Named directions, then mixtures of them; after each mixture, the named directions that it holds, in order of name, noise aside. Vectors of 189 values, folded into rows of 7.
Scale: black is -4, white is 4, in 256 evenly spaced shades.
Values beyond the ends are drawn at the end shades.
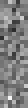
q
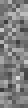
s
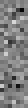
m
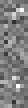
m, s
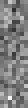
q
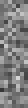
s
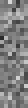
q, s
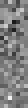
m, q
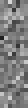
q, s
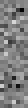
m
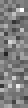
m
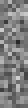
s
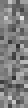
m, q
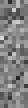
q, s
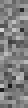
m, s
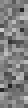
m, s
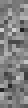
m, s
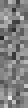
q
